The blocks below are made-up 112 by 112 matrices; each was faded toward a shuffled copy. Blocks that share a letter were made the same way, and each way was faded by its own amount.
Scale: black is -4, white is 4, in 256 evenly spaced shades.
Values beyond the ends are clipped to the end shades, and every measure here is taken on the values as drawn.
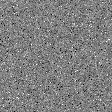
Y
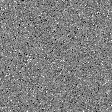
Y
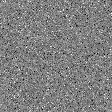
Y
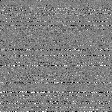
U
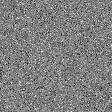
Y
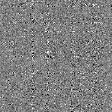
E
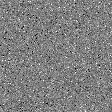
Y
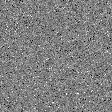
Y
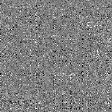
E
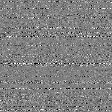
U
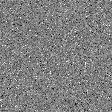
Y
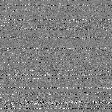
U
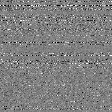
U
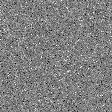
Y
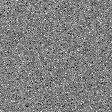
Y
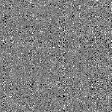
E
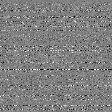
U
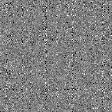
E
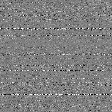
U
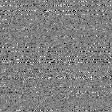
U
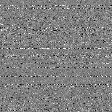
U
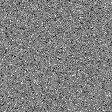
Y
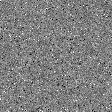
Y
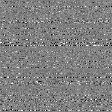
U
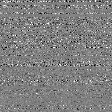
U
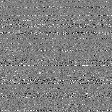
U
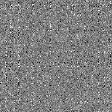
E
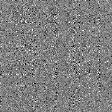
E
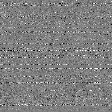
U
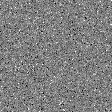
Y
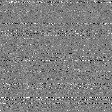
U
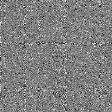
E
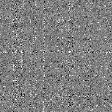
E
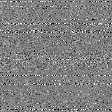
U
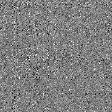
E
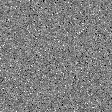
Y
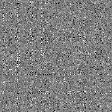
E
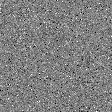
Y
